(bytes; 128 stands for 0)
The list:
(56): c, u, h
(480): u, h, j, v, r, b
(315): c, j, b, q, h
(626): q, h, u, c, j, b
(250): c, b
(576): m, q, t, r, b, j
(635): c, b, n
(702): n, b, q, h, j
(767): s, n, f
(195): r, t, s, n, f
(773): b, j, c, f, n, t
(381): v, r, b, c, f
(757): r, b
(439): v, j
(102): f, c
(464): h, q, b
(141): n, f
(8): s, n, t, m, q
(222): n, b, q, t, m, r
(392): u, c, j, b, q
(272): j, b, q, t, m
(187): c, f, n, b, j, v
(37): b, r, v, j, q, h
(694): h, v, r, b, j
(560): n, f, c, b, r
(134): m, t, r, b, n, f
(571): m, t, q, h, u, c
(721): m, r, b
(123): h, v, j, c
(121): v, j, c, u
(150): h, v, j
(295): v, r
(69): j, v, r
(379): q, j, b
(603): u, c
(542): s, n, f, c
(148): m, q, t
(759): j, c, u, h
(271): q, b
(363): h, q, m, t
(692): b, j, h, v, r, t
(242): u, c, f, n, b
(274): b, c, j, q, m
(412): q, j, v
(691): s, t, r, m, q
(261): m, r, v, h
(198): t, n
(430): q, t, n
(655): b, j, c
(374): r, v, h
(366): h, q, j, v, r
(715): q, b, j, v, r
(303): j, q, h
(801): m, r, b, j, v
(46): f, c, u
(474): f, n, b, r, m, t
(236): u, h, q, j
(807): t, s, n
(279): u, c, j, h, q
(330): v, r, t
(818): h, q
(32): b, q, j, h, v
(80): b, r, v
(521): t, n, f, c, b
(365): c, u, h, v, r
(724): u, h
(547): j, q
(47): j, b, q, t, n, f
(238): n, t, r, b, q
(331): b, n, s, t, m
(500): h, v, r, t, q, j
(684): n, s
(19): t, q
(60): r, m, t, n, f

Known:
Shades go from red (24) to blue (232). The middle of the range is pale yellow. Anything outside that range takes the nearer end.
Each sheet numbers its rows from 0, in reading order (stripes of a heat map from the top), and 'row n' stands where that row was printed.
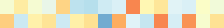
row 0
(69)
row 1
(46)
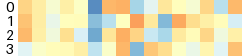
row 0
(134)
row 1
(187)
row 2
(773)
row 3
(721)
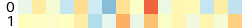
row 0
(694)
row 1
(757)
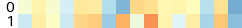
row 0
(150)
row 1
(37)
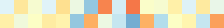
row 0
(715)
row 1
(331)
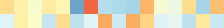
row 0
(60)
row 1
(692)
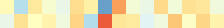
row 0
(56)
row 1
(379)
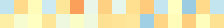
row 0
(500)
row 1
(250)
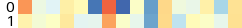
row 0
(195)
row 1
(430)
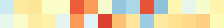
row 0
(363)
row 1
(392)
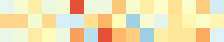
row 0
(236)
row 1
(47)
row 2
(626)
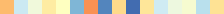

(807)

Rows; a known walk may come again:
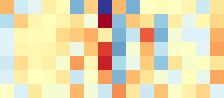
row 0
(684)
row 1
(576)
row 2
(691)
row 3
(222)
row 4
(272)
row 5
(721)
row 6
(759)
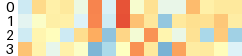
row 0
(274)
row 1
(392)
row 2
(37)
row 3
(187)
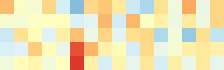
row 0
(521)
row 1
(757)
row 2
(500)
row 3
(571)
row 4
(818)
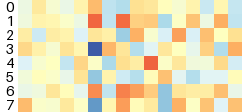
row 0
(412)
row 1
(315)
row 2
(603)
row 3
(134)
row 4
(480)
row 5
(330)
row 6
(626)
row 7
(560)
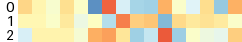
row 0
(60)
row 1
(655)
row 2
(148)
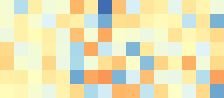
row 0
(724)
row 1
(150)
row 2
(271)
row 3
(198)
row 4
(635)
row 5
(474)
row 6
(123)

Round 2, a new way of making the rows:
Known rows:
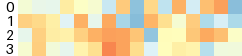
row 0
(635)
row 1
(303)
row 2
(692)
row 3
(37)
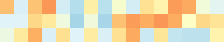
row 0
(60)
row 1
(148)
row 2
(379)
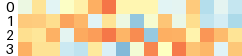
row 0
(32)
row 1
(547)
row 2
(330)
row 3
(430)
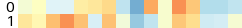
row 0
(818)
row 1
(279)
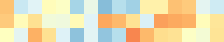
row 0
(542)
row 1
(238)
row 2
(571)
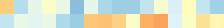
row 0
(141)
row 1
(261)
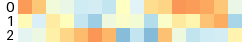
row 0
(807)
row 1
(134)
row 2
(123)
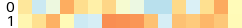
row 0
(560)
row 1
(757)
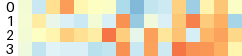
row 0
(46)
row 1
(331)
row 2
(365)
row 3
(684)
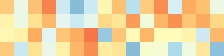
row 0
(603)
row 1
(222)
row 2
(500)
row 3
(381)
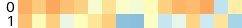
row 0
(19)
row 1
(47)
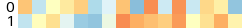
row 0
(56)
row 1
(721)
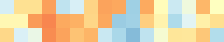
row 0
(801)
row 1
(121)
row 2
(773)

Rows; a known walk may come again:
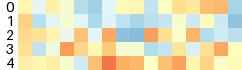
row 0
(134)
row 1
(141)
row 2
(303)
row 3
(560)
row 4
(374)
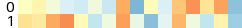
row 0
(331)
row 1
(392)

